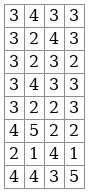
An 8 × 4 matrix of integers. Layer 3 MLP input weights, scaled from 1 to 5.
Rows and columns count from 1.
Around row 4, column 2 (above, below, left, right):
2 2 3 3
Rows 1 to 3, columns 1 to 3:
3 4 3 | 3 2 4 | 3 2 3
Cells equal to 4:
7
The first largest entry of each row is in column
2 3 1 2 1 2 3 4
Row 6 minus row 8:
0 1 -1 -3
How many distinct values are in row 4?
2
